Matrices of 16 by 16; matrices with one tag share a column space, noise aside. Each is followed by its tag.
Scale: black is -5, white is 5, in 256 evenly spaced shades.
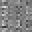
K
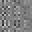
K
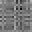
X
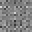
K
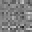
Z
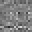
Z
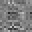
Z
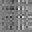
X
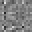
Z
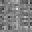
X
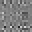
Z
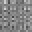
X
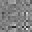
Z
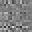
Z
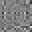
Z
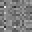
K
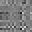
Z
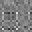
Z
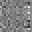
K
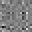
Z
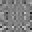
Z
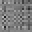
X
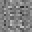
K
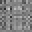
X
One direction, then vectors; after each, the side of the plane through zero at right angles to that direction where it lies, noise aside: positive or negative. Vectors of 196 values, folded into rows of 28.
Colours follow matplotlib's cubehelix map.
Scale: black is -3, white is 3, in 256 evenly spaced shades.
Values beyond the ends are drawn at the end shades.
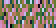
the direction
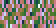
negative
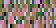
positive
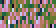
positive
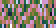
negative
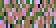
positive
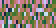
positive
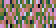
positive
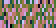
positive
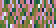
negative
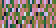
positive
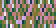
negative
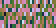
positive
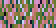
positive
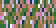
negative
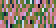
positive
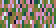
negative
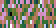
negative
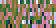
positive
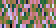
positive
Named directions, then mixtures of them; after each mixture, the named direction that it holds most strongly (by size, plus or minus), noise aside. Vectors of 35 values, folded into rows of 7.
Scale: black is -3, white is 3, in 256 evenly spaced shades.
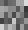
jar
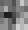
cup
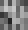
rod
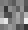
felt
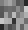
jar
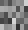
jar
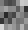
jar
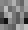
felt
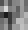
cup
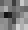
cup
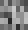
rod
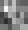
rod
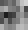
cup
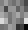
felt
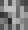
rod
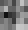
cup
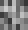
rod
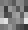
felt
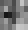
cup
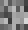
felt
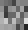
felt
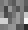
felt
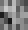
rod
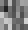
rod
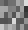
jar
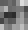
cup
